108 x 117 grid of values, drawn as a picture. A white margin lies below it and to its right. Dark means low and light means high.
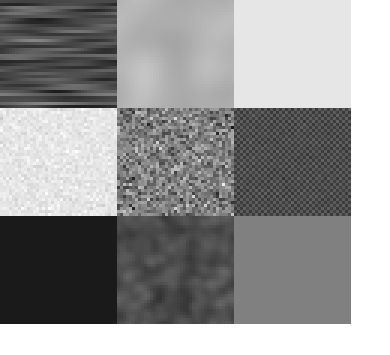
It is made of 3 by 3 panels. Panel 1,1: low, streaked across. Panel 1,2: high, smooth, faint in contrast. Panel 1,3: very high, flat. Panel 2,1: very high, fine-grained, faint in contrast. Panel 2,2: middling, fine-grained, strong in contrast. Panel 2,3: low, checkered. Panel 3,1: very low, flat. Panel 3,2: low, blotchy, faint in contrast. Panel 3,3: middling, flat.
